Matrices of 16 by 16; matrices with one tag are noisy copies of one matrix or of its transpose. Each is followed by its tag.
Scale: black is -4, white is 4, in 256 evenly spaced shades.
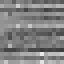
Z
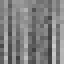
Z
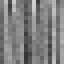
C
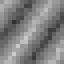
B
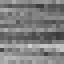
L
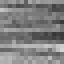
L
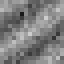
B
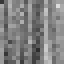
L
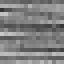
C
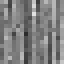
C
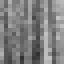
L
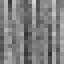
C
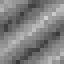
B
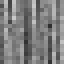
C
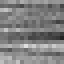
L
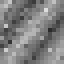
B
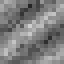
B
